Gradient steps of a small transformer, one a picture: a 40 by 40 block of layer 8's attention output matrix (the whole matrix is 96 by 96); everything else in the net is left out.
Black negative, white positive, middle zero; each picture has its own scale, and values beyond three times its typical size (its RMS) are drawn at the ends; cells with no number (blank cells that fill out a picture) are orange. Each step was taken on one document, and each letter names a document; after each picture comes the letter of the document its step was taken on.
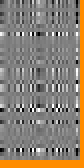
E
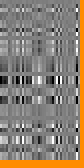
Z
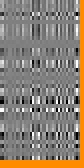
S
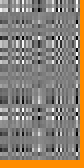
Z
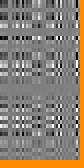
Z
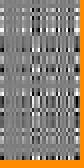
S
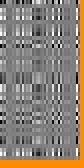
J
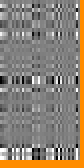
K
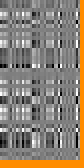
K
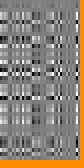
K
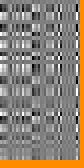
K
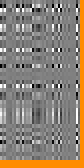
J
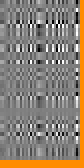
E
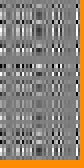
J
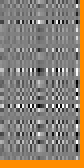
E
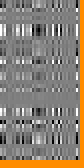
J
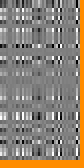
J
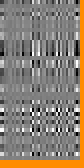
S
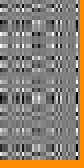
Z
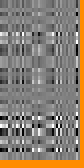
Z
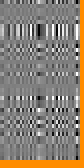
E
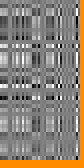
K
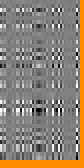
J
